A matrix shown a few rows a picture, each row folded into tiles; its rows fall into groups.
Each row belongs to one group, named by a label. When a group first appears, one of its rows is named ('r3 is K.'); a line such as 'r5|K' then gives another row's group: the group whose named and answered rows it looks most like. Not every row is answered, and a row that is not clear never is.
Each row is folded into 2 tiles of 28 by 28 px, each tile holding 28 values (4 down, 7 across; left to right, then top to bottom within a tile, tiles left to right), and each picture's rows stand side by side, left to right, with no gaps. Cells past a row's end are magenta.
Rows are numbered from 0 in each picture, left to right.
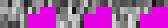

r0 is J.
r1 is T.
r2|T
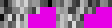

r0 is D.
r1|T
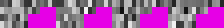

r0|J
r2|D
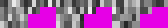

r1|T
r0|J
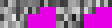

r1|J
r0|T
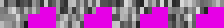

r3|J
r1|D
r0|T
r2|J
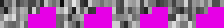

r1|J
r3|D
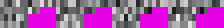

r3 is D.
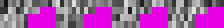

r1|J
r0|T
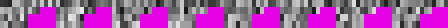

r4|D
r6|D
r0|J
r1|T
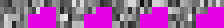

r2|J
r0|D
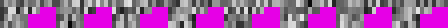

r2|D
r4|J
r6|D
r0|T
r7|T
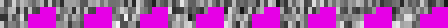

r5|J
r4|T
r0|J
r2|T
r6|D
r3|D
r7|T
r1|J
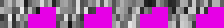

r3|T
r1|J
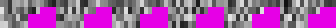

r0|D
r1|J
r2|T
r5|D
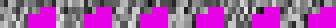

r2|T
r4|J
